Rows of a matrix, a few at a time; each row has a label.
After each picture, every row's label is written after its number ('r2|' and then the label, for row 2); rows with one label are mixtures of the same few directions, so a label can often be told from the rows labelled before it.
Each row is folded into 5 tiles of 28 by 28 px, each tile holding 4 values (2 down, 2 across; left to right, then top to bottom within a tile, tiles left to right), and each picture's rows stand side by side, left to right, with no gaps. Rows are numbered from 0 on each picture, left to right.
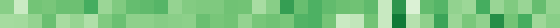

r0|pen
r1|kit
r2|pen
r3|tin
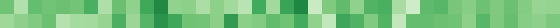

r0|pen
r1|pen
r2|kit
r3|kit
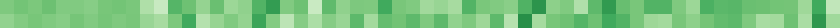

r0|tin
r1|kit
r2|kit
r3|kit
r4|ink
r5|pen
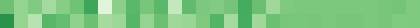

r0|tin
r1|kit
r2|kit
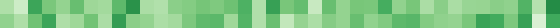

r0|kit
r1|pen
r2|kit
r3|pen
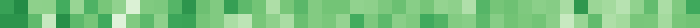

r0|kit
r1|ink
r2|tin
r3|tin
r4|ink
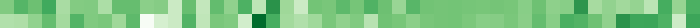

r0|tin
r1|kit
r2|pen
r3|pen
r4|pen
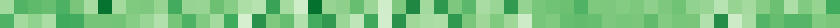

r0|pen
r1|kit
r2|kit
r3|ink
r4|pen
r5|ink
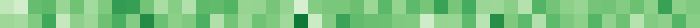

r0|kit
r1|tin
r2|ink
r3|tin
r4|tin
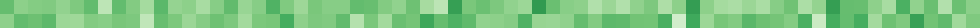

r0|pen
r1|ink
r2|tin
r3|kit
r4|pen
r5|pen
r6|tin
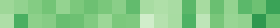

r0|ink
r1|kit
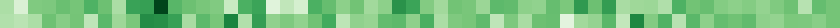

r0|pen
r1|pen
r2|kit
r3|tin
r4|tin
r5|pen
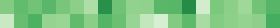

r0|tin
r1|tin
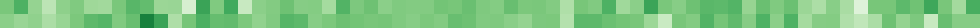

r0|ink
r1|tin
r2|tin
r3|ink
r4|ink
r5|kit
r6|pen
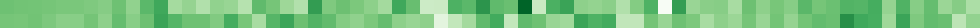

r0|pen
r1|pen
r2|kit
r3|pen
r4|pen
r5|kit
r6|kit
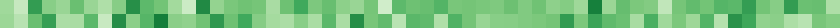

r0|kit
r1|tin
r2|tin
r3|ink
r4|kit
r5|ink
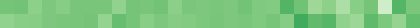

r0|kit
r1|kit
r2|pen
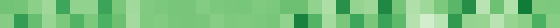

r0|tin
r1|tin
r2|tin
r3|tin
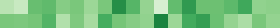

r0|kit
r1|ink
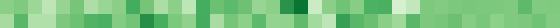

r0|ink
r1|tin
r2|kit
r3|tin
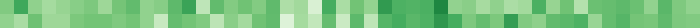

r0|ink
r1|tin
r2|kit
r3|pen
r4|ink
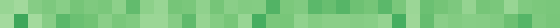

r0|ink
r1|kit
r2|pen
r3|ink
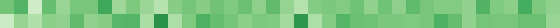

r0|kit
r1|ink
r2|ink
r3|tin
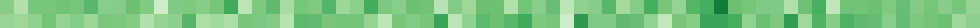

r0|pen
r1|pen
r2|ink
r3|ink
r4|ink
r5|pen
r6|kit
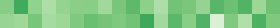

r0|ink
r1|tin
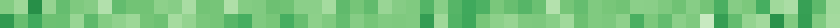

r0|kit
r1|ink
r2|tin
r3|ink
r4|tin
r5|tin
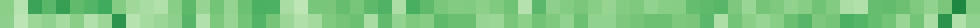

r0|pen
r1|kit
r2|pen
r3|pen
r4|ink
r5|ink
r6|kit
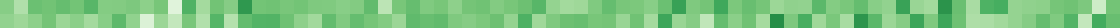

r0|pen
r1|kit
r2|tin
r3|kit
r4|kit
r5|tin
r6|tin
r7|kit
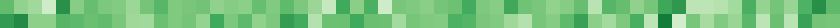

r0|tin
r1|tin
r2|tin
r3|ink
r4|kit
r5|kit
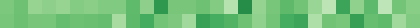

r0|pen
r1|pen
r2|tin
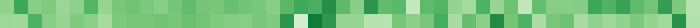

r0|ink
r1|ink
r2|ink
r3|tin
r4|pen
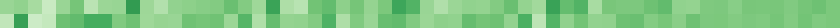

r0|ink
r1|pen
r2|kit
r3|pen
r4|kit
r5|kit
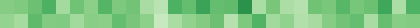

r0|tin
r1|pen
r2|pen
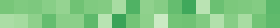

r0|kit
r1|tin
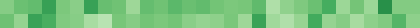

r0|ink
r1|pen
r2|tin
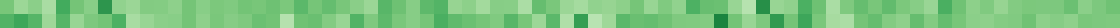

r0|tin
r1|kit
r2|tin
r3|pen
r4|ink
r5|tin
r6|tin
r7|pen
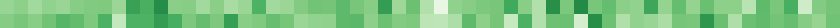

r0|pen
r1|pen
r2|pen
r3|pen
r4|ink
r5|tin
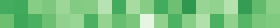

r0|pen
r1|tin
